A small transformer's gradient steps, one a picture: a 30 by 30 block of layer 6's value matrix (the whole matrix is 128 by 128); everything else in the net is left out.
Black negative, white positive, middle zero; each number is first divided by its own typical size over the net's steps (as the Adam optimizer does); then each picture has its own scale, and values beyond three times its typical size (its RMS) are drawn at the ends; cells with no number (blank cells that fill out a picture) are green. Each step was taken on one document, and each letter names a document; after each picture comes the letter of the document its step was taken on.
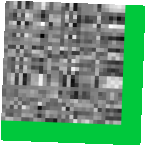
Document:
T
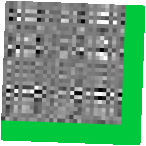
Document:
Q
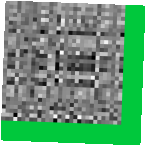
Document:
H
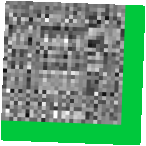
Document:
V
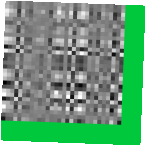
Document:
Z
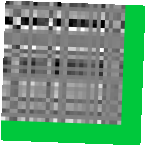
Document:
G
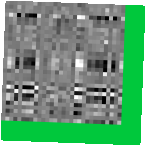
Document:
Q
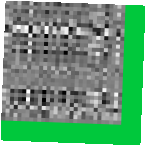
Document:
V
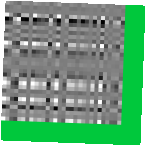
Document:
G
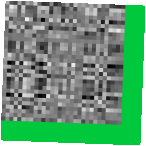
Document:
T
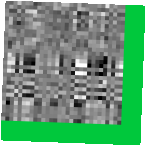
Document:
Q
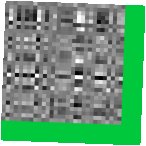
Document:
Q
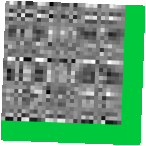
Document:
T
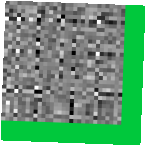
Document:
Q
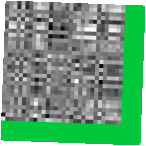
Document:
T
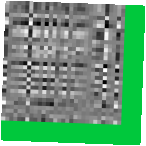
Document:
V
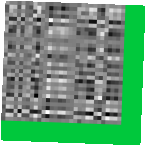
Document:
T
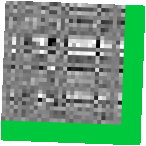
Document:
H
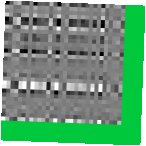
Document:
G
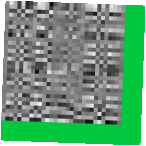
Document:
T
